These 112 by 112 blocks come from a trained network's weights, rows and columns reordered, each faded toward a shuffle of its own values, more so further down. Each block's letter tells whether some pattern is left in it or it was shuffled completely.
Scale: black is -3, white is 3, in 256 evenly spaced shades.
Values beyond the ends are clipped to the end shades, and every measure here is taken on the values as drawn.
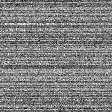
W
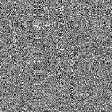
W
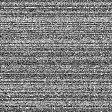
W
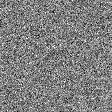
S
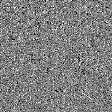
W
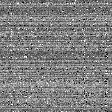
W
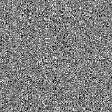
W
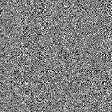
W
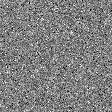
S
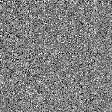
W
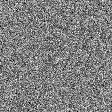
S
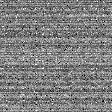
W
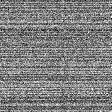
W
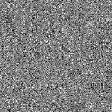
W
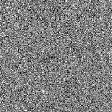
W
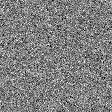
S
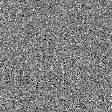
W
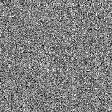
W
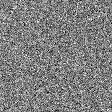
S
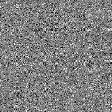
W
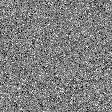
S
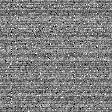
W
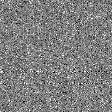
W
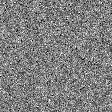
S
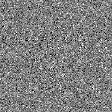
W
